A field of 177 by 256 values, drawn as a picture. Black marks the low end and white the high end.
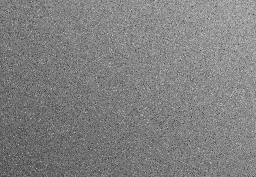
Ninth with the lowest average: bottom left. Average level on the scale: 50%. Odd rows or columns: none. Stripes: none. Ninth with the highest average: top right. Histogram: bell-shaped. Slope: up to the top right.
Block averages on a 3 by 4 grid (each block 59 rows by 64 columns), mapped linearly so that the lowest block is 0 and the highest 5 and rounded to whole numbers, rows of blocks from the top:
2345 | 1234 | 0123
